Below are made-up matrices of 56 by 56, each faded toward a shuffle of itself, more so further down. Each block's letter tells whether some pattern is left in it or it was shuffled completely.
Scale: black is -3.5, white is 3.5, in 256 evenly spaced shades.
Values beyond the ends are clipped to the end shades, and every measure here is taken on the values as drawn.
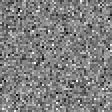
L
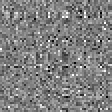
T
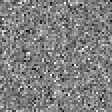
L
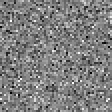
L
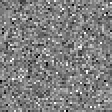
L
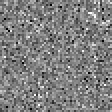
L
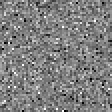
L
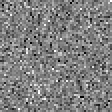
L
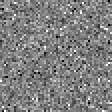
L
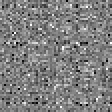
T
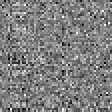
T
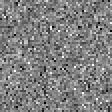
L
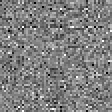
T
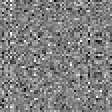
T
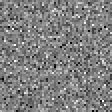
L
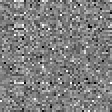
T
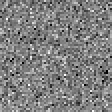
L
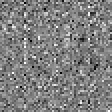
T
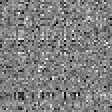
T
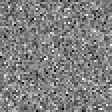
L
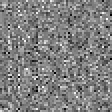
T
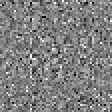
T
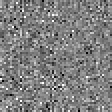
T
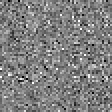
T
